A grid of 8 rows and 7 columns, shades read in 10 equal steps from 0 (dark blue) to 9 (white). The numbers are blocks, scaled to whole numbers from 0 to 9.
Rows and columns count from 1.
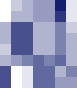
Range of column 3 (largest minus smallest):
6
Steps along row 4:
down same up same down up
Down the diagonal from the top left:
9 6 2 6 6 3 4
